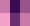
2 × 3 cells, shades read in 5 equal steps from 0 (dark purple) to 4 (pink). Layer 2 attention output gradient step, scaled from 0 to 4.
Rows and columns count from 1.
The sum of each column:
7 1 5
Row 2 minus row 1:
1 1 1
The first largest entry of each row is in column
1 1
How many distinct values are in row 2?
3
